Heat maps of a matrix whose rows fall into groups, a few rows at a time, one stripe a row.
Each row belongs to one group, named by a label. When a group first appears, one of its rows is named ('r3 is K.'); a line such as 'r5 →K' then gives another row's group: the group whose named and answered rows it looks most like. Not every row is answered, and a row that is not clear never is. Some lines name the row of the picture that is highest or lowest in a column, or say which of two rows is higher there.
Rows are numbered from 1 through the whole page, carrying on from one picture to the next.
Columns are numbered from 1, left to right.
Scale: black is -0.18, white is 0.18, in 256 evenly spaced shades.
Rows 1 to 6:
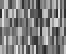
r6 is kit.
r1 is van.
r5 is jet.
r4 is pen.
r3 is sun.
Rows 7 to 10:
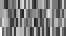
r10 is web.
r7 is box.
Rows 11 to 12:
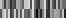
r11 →web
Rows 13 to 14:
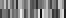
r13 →jet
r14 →pen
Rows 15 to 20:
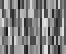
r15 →van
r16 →box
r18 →pen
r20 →pen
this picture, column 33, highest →20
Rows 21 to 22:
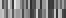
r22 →jet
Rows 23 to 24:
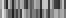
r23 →pen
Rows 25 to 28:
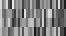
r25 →van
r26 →kit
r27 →box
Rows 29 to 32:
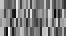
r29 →web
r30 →box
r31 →sun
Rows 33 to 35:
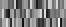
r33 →sun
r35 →van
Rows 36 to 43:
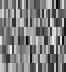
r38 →pen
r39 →van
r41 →jet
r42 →web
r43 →jet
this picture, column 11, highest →38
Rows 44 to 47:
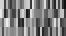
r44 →web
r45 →box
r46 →van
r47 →van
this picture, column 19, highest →45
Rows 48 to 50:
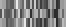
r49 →web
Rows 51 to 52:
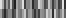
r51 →box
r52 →box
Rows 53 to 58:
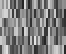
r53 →kit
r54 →jet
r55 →web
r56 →kit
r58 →sun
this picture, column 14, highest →56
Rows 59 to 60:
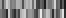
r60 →box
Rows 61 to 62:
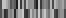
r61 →sun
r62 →pen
